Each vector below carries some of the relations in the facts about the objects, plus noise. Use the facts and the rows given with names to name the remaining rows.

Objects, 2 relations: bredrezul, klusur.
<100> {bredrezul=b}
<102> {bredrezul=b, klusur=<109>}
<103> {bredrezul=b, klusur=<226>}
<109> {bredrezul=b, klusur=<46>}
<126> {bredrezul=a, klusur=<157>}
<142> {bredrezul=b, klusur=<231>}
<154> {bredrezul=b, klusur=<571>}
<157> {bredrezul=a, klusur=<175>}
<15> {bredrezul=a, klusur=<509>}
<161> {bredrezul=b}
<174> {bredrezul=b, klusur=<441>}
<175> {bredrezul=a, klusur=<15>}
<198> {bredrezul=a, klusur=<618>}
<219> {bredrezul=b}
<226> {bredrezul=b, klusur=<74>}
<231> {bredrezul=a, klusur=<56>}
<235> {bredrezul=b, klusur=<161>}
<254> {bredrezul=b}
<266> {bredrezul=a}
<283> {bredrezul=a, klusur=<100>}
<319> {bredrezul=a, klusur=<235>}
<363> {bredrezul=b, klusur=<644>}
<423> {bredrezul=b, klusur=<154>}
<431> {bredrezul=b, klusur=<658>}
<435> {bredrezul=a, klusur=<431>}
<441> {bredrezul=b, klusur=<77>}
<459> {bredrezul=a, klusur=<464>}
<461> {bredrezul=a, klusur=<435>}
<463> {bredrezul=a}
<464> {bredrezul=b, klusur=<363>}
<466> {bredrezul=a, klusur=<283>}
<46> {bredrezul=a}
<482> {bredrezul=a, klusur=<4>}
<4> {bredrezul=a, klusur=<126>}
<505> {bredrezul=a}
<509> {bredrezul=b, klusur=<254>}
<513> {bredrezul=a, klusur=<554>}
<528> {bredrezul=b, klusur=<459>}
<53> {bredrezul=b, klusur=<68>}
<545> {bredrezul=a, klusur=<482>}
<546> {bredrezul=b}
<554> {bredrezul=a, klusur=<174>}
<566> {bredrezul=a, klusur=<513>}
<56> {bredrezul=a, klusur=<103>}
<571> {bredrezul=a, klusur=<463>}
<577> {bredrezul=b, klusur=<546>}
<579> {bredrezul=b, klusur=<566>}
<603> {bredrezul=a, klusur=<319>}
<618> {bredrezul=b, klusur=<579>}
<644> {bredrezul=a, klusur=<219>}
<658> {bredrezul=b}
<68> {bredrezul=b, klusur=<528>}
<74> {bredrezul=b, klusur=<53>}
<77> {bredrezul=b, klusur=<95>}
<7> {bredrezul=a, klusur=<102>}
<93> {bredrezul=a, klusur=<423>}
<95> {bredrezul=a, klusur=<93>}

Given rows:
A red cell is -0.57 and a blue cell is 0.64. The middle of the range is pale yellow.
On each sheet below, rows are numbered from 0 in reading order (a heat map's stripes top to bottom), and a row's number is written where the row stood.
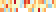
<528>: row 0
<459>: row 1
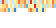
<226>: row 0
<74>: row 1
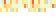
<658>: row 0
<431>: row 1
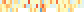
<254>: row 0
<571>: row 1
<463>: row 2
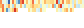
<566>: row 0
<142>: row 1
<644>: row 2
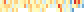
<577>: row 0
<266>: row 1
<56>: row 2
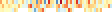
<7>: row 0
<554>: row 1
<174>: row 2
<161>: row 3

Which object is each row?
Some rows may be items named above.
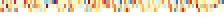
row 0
<68>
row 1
<15>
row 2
<571>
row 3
<77>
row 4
<566>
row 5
<198>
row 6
<566>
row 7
<157>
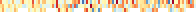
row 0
<198>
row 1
<219>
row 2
<126>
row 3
<53>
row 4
<174>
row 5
<618>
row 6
<441>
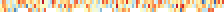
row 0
<103>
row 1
<528>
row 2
<95>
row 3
<231>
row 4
<464>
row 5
<95>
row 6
<93>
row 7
<579>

